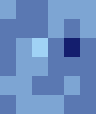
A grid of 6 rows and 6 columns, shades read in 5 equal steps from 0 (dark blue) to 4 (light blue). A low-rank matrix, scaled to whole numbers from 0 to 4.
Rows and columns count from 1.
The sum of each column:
14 16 16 15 12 14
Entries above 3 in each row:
0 0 1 0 0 0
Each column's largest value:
3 3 4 3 3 3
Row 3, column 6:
2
